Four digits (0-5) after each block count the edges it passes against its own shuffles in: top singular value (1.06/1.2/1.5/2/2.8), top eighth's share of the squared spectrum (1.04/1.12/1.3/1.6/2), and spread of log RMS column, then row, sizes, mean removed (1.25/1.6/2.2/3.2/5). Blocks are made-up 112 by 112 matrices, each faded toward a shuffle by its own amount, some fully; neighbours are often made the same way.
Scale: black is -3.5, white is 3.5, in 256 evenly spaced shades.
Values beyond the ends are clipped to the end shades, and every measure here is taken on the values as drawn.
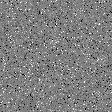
0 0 0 0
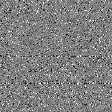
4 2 0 2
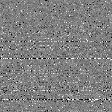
4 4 0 3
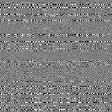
5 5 2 5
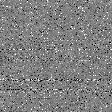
3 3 0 2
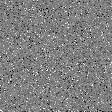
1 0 0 0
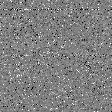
3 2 0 1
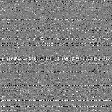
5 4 2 4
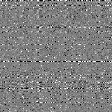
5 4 1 4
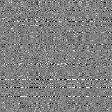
5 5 2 4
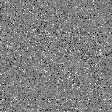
3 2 0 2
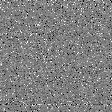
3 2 0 1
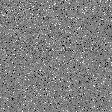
2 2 0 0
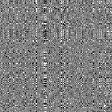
5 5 4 3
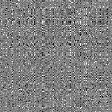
5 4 3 2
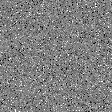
2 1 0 0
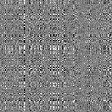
5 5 4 3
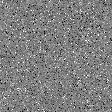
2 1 0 0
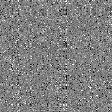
4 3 2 1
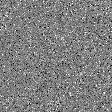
0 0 0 0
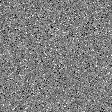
0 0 0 1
